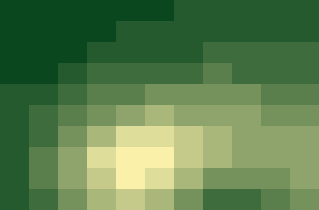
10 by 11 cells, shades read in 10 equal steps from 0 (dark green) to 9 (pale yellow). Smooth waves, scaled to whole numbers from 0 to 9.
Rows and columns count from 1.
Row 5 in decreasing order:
4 4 4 4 3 3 3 3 2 1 1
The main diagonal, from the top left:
0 0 0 2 3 6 7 6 4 3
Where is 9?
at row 8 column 5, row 8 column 6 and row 9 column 5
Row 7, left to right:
1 2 4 6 8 8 7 6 5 5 5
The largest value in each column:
1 3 5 8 9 9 7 6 5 5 5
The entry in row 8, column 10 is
5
